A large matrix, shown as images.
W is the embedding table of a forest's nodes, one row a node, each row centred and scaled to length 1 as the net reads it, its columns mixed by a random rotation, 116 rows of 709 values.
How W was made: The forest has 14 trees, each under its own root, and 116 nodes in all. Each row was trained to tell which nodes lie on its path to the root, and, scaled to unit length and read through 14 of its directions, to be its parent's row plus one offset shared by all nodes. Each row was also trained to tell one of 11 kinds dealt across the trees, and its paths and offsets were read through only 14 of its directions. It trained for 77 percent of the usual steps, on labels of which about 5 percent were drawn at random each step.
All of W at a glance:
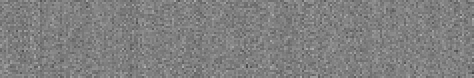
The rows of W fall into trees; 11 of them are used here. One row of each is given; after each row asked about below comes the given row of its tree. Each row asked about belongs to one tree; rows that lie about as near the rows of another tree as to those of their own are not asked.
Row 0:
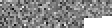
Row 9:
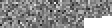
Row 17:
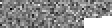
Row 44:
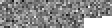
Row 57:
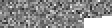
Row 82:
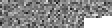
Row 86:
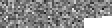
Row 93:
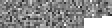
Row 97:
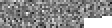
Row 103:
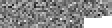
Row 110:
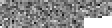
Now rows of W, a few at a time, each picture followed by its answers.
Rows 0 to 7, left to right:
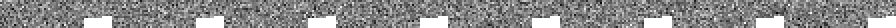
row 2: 57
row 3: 9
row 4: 44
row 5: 93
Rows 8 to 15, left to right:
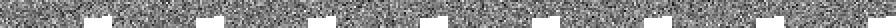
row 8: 110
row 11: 44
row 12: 57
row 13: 86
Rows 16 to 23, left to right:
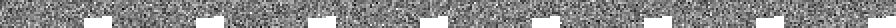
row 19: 103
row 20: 44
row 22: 57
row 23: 0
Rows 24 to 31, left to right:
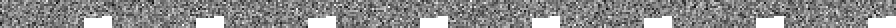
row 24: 82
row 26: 17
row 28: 0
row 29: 9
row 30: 44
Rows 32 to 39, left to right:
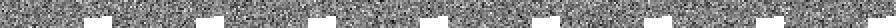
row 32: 9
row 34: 93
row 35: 44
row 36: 103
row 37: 9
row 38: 93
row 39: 44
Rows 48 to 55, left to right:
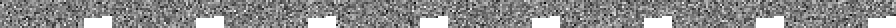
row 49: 86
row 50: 82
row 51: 9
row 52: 9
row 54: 110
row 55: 44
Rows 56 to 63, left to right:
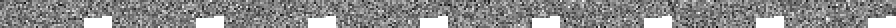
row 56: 17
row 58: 0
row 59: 93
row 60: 93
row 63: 44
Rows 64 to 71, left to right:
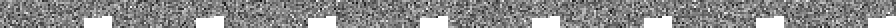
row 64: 17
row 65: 0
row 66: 0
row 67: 82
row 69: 93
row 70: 0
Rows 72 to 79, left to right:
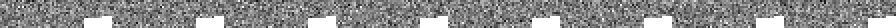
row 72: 0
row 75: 93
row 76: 9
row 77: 9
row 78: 0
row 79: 93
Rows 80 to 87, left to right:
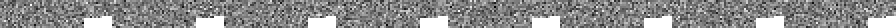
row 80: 93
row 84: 110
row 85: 57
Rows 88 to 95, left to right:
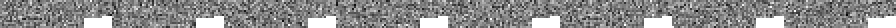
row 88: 93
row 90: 103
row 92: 9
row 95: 110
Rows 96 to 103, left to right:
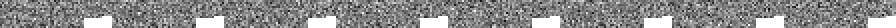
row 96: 57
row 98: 86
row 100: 44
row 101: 97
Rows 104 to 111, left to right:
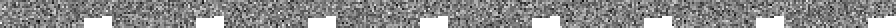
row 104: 9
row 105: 0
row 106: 57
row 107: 0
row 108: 44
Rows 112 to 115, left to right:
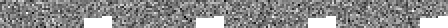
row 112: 97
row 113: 103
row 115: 103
